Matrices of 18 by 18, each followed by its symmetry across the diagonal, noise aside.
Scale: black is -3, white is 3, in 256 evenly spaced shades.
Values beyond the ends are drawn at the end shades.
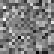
neither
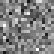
neither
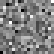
antisymmetric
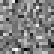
neither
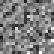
symmetric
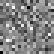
neither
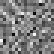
symmetric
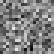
neither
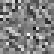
antisymmetric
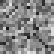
symmetric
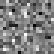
antisymmetric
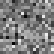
neither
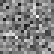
symmetric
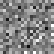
symmetric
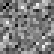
symmetric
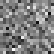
antisymmetric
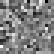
antisymmetric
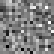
antisymmetric
